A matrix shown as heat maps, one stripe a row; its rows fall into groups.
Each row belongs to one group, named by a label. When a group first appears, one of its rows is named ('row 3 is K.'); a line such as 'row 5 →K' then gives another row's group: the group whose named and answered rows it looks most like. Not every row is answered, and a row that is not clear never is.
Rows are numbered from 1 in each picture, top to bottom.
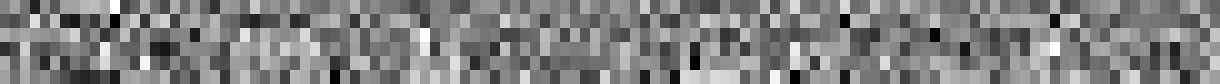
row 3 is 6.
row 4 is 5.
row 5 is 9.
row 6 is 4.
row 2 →4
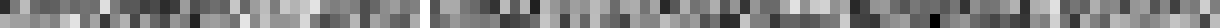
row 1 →5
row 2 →6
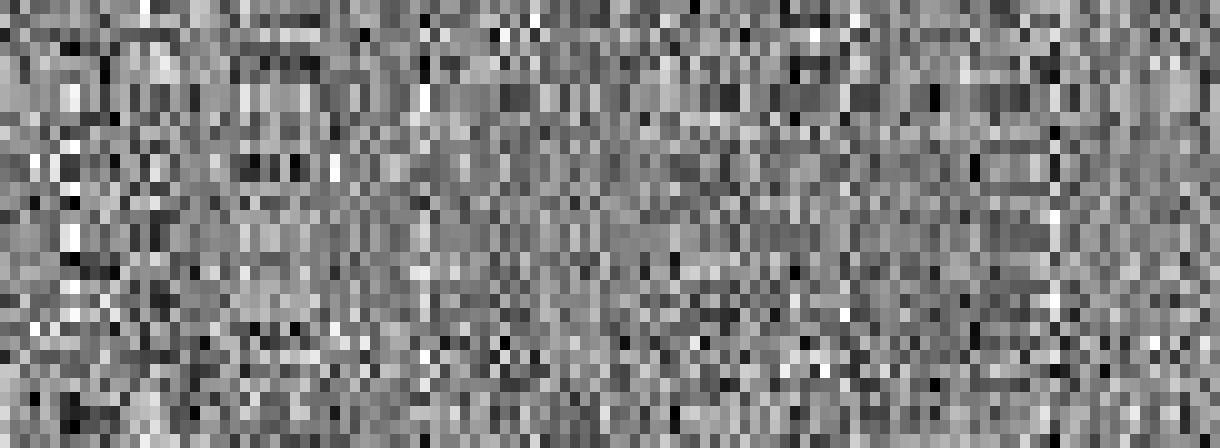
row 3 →5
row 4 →4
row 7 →6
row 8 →6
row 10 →9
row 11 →6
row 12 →4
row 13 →4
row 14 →6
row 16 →5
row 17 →6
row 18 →6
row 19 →4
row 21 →6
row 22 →5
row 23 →6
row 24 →4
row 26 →5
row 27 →9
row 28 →6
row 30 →4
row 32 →9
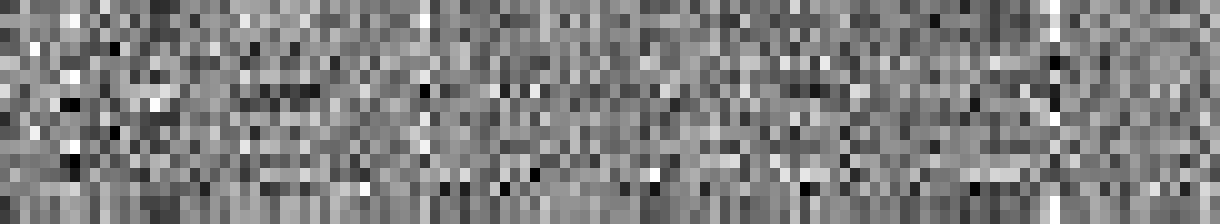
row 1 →5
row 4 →4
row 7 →9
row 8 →4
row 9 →5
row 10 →4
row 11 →6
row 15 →5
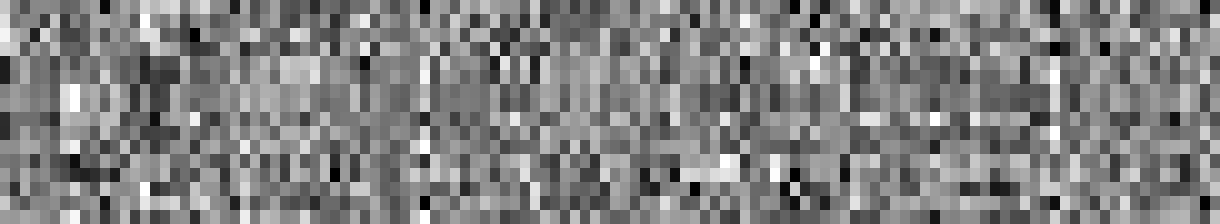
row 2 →9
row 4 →9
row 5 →5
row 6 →5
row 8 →6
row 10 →5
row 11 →6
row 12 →4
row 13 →4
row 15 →9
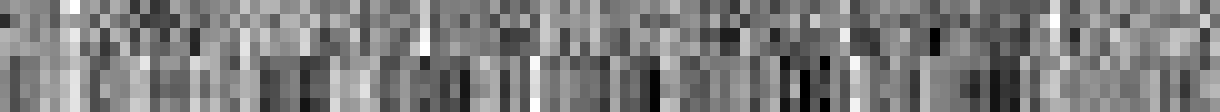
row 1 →6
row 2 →5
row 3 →6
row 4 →6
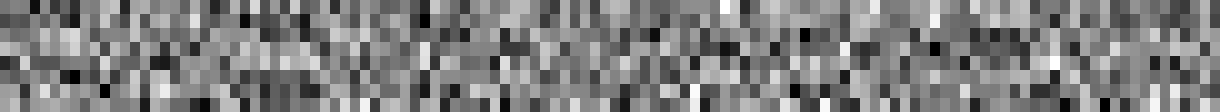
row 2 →4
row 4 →6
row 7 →9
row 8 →9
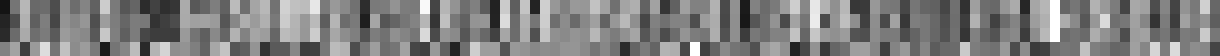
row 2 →5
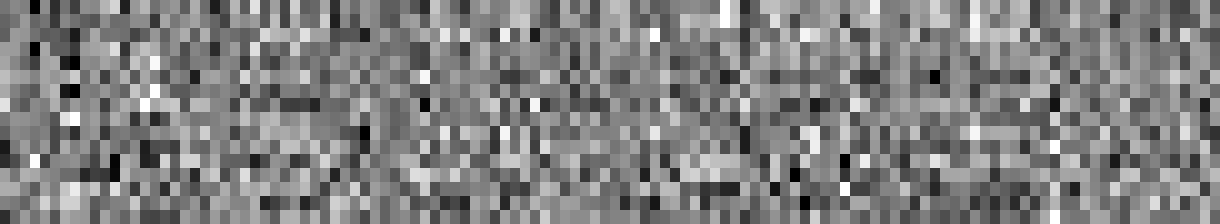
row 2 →4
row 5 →4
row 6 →6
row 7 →4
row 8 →9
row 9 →6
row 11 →5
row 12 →4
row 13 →4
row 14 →6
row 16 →5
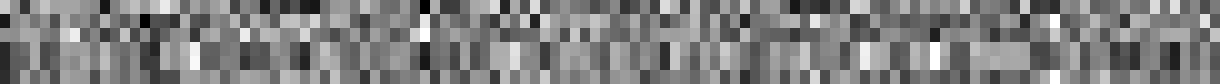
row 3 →6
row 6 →5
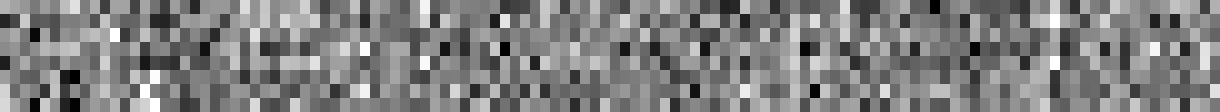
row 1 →6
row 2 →5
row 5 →5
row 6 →4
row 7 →9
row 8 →4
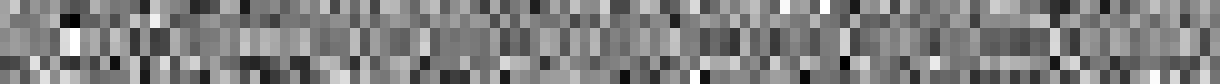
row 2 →4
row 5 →4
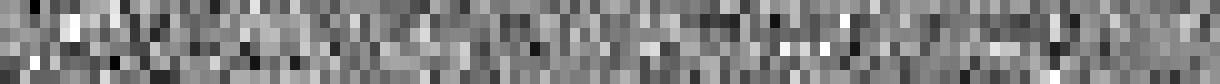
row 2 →6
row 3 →6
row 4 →9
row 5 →4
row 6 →5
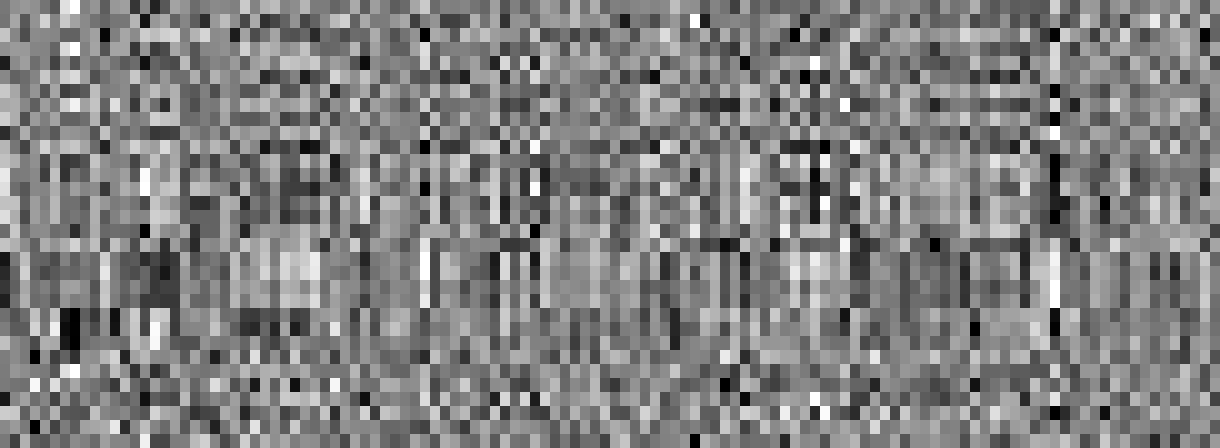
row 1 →6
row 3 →9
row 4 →6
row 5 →5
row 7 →9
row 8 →6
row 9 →9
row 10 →5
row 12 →9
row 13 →9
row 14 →9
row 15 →9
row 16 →9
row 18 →6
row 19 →5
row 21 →5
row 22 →5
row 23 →4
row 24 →4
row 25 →4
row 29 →5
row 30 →9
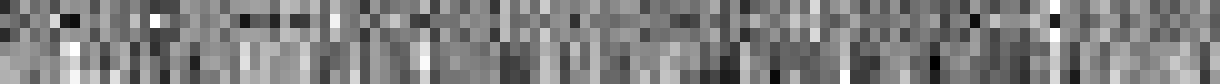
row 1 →5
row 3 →5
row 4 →6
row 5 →6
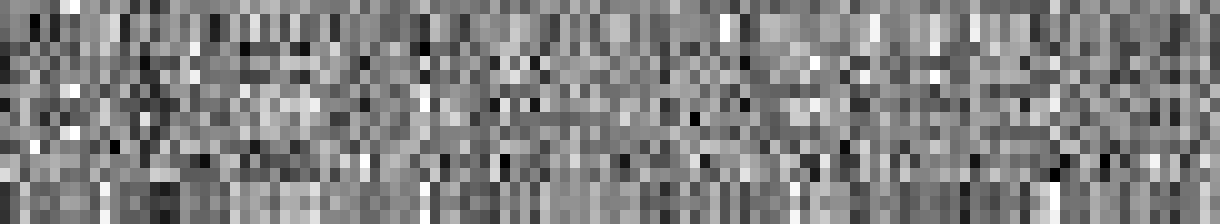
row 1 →6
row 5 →5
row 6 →4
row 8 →5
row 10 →6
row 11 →4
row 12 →9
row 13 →9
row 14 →5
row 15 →5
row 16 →5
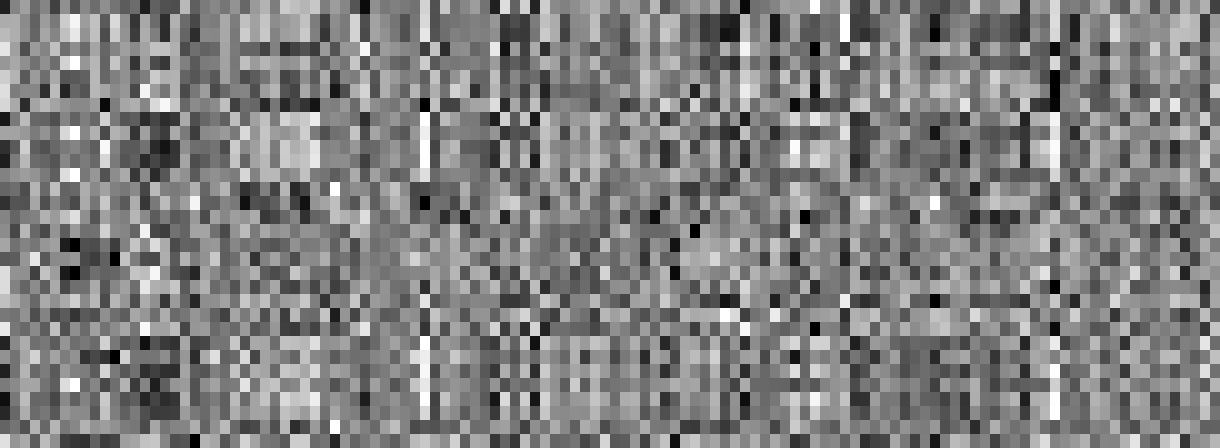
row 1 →5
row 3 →6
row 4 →9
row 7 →9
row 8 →9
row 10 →6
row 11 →5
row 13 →6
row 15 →4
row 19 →4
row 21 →9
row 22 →6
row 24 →9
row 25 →5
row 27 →5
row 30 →5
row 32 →4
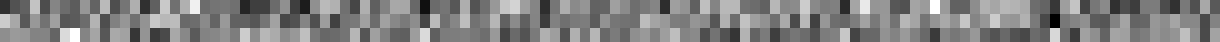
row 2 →9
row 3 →6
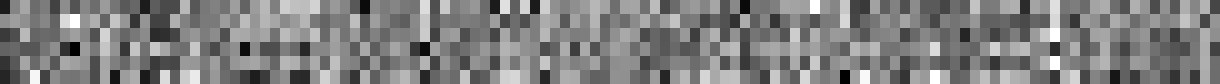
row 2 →6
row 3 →5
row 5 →5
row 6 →4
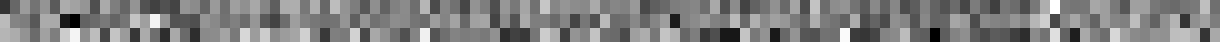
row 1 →5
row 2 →4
